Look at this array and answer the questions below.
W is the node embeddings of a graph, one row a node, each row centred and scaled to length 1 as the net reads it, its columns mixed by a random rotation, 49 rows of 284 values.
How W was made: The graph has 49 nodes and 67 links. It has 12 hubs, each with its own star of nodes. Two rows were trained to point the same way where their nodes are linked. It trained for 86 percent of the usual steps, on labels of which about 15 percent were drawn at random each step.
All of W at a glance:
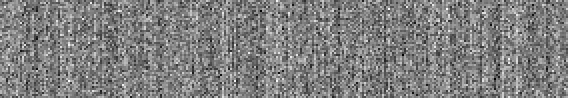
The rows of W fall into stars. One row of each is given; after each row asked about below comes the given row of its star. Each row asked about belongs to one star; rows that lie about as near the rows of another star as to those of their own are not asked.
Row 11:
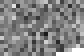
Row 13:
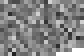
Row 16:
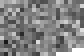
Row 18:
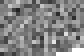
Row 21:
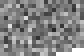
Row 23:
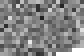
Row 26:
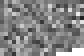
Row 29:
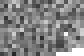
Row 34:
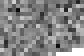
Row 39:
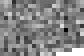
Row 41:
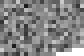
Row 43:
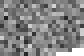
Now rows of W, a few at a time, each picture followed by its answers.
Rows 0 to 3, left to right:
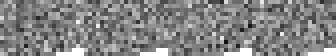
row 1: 41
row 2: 18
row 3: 26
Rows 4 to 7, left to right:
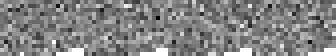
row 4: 21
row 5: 18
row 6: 16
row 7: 11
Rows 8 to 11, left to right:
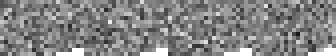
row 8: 11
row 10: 18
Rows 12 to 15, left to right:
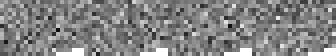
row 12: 16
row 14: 13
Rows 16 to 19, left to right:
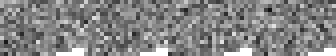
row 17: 41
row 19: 26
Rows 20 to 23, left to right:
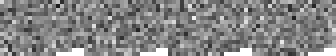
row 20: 21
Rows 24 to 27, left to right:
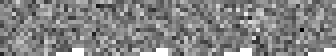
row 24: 18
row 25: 11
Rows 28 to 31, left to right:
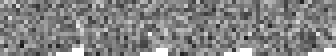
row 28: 23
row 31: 29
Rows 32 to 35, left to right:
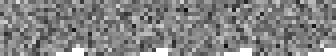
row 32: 26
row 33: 34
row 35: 16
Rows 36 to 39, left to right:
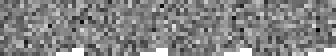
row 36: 43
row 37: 29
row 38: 34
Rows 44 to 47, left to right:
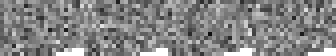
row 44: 41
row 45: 26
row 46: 16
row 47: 34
